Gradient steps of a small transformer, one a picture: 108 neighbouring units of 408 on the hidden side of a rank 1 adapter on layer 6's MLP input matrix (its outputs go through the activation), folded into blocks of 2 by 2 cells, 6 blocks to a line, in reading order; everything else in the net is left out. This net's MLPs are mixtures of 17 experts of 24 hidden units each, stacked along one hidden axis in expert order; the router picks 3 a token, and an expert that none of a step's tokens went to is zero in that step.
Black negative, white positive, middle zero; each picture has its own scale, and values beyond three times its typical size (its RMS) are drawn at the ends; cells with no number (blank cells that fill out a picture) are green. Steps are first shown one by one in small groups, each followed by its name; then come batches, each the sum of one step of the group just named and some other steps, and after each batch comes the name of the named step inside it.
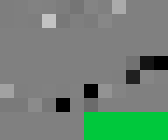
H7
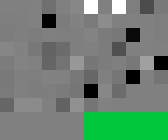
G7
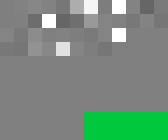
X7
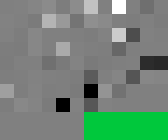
X7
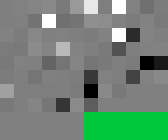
X7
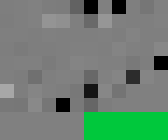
H7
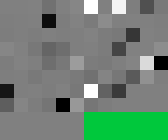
G7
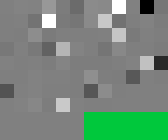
X7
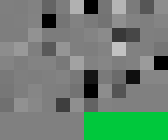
G7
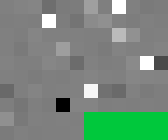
X7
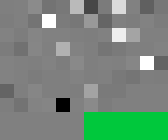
X7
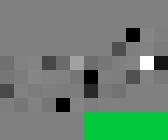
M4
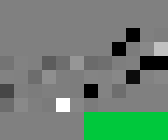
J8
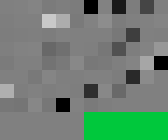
J8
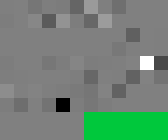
M4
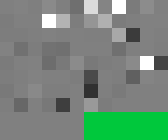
M4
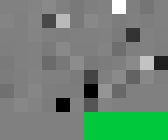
M4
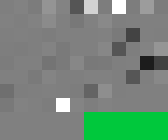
J8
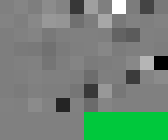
M4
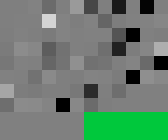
J8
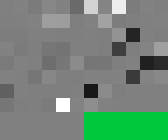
J8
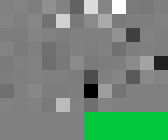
M4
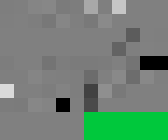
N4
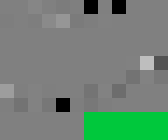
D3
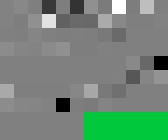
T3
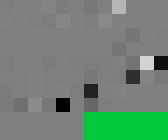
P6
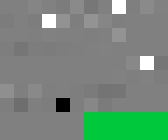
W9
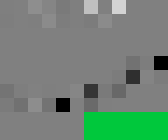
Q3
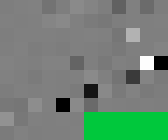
P6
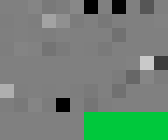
D3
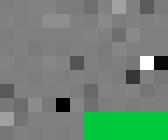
P6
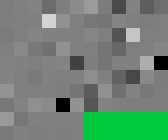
N4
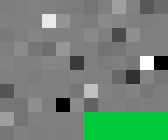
P6
